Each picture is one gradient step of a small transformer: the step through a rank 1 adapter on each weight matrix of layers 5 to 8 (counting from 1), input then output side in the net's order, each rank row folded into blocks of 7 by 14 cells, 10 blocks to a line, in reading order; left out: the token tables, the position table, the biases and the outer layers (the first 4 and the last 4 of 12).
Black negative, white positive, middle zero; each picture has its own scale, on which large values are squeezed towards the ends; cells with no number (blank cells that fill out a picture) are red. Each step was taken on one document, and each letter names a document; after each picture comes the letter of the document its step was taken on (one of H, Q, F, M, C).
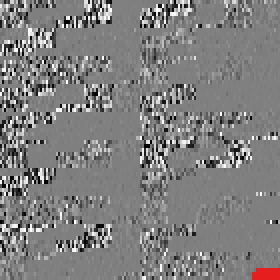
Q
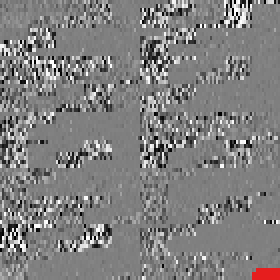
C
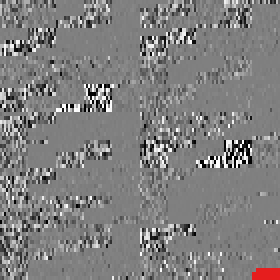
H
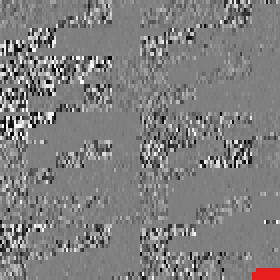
H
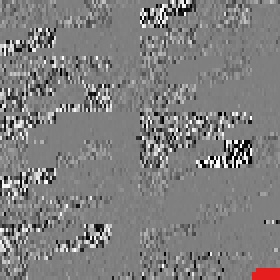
H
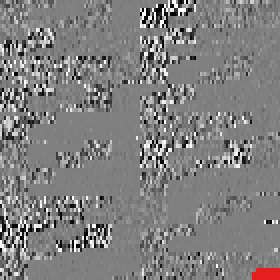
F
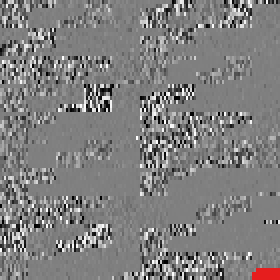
Q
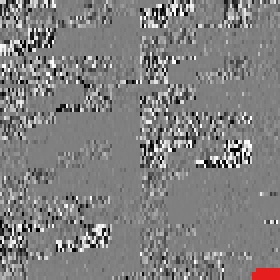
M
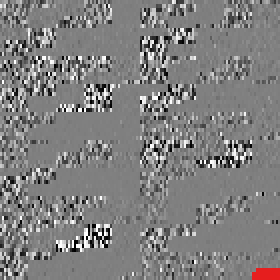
F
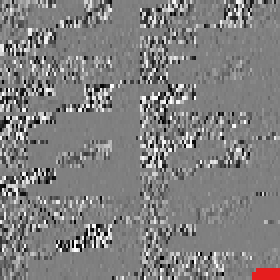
F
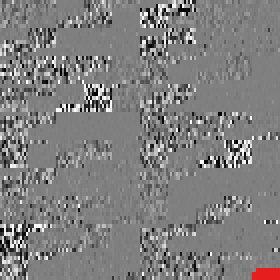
H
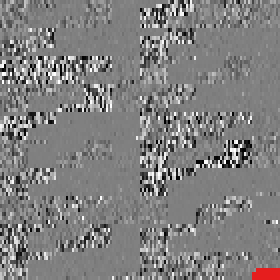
Q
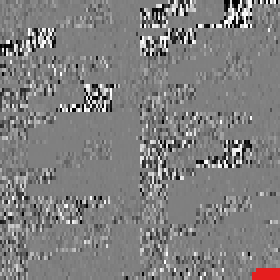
M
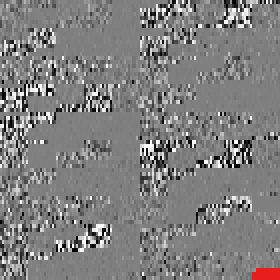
Q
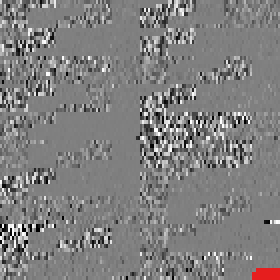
M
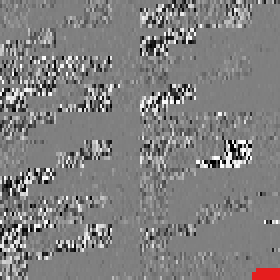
C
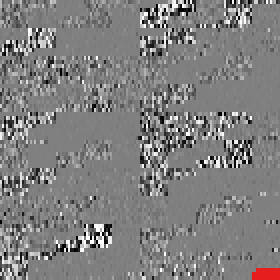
H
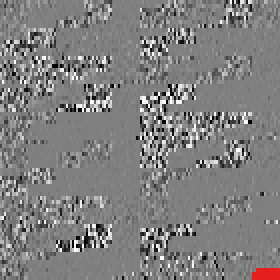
F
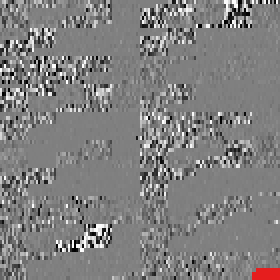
Q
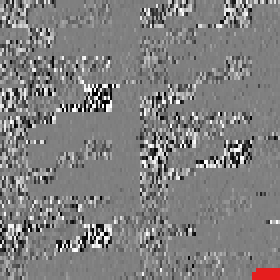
M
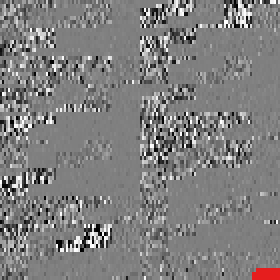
M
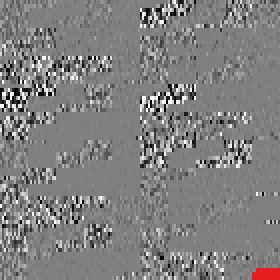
F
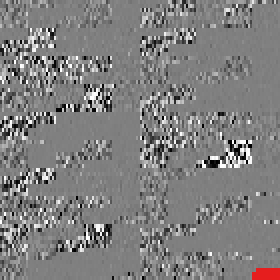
C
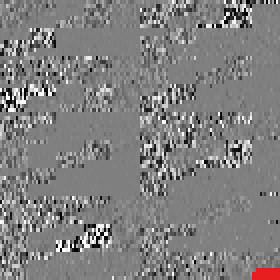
Q
